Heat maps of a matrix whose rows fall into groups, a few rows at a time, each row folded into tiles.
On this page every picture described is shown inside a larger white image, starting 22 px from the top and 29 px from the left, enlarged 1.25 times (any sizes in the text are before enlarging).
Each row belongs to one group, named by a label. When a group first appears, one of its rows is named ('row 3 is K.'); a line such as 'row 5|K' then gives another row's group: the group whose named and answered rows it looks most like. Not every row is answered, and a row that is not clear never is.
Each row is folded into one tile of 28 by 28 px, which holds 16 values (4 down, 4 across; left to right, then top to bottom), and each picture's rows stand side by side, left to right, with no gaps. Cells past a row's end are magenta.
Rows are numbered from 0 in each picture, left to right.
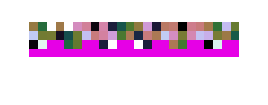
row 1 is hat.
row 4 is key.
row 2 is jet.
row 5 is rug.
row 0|rug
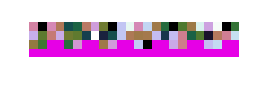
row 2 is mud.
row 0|key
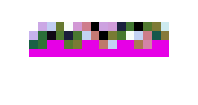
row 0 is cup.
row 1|hat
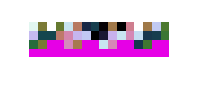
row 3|cup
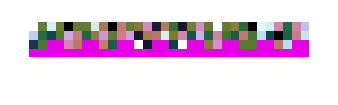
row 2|key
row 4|jet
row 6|mud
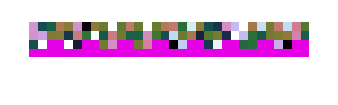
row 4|rug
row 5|jet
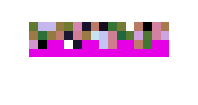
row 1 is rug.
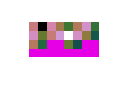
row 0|key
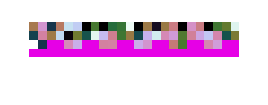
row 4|key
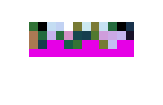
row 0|mud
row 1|cup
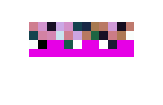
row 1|jet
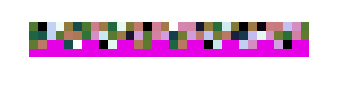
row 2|rug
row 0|mud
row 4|hat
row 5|rug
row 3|key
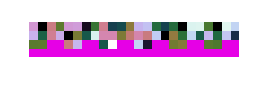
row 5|mud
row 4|mud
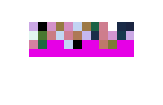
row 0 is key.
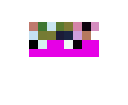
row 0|rug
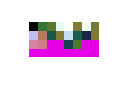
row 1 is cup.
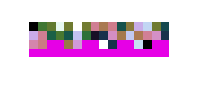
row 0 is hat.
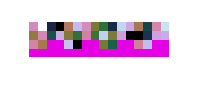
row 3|mud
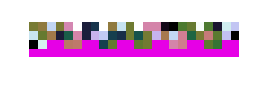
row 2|cup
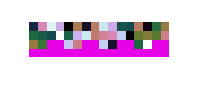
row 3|jet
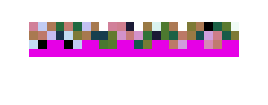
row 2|hat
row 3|cup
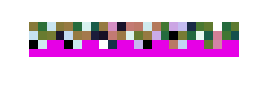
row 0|rug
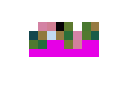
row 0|hat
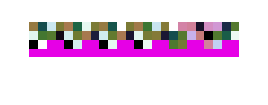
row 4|hat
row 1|rug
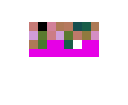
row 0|key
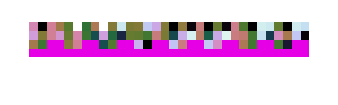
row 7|mud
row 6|mud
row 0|key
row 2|cup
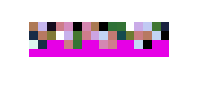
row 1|key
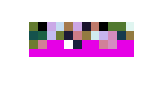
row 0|mud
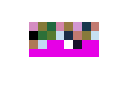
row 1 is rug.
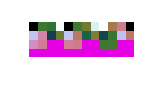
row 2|hat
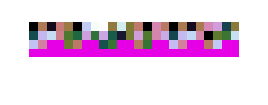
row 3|key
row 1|mud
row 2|cup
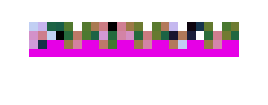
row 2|key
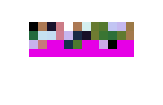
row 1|cup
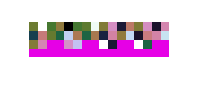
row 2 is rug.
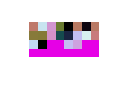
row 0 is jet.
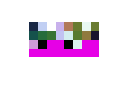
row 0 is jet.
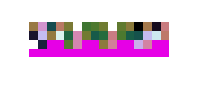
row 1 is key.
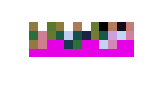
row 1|cup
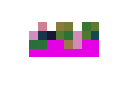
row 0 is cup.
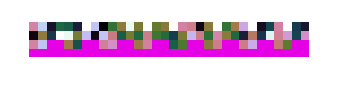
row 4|hat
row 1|mud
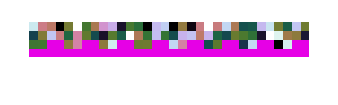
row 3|mud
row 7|rug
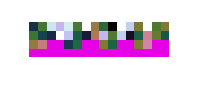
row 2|mud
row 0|jet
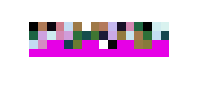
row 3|mud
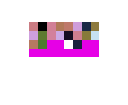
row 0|key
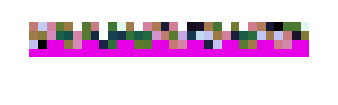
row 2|cup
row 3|hat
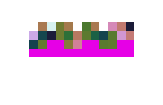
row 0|cup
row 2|hat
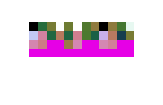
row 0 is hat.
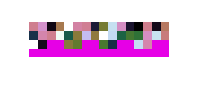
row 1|hat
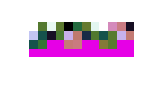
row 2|hat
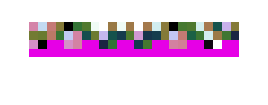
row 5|rug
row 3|cup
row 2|cup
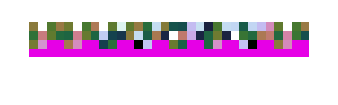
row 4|mud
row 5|jet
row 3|rug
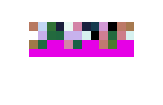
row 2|key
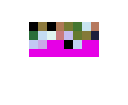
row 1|rug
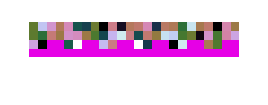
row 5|key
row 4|rug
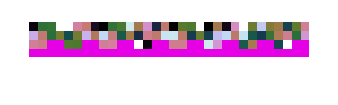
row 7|jet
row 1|hat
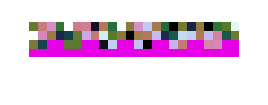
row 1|hat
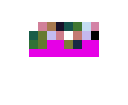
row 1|mud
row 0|hat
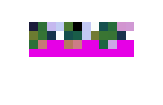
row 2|jet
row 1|mud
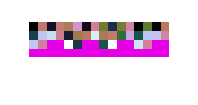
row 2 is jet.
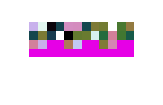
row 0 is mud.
